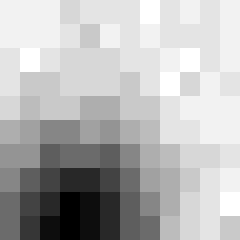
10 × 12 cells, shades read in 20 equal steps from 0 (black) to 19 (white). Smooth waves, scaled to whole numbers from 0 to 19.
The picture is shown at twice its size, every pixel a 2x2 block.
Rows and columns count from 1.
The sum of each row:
210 208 207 197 187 165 138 116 102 94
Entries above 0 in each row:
12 12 12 12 12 12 12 12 11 11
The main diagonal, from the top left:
18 18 17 16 13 11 10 12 13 16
